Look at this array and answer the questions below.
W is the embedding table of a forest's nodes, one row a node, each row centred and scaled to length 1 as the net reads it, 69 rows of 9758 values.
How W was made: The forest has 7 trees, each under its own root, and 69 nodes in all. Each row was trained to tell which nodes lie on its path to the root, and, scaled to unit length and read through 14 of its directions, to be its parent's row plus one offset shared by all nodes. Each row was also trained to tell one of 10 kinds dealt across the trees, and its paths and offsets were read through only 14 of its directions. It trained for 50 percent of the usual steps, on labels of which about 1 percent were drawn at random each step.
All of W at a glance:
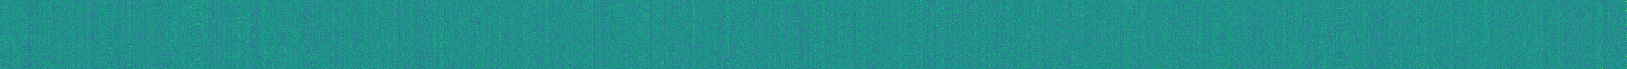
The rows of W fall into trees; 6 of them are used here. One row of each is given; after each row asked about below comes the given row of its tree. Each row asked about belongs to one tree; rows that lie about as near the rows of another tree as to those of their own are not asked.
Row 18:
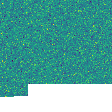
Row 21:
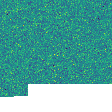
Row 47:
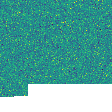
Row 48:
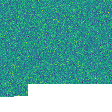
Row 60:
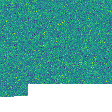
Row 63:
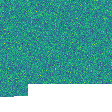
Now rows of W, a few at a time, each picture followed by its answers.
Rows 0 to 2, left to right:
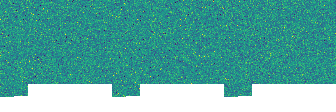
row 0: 21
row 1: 48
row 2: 21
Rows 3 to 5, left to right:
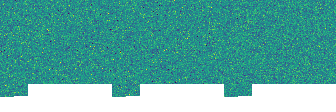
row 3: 18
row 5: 47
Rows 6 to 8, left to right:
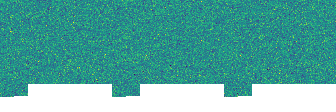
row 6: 63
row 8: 60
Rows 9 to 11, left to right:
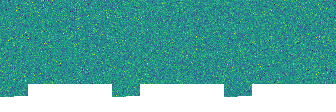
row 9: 18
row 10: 18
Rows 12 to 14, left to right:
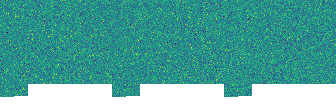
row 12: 18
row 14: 21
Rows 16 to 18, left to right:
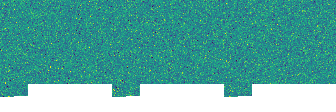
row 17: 21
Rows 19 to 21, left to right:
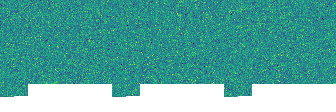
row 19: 63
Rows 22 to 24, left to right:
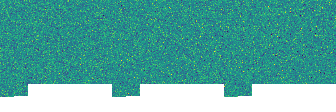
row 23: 48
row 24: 48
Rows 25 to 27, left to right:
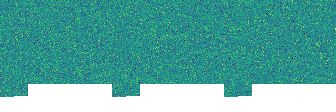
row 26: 18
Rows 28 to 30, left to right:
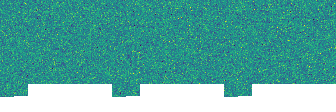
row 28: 47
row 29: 18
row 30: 21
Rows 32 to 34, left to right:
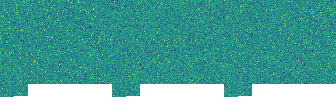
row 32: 21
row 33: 18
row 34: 21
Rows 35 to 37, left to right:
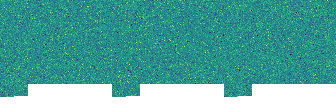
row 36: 21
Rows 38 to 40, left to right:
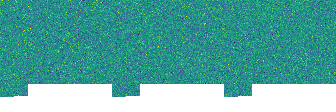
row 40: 48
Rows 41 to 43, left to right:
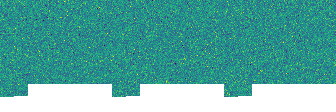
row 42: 21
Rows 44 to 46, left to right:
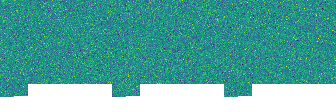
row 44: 60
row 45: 21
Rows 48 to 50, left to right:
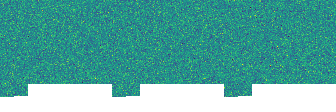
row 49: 47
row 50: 60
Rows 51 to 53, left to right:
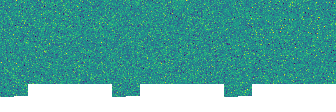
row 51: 18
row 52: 18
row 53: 18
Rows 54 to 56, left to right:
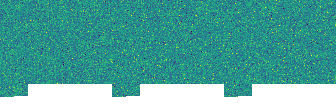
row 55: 21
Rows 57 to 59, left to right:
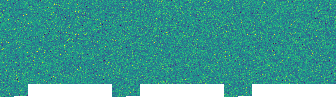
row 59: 48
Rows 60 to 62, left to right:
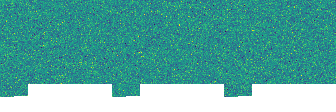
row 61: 47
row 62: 21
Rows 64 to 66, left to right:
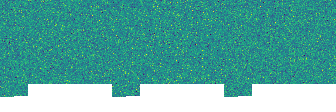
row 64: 18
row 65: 18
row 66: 47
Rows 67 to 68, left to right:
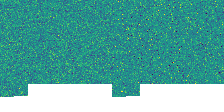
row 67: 60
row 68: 48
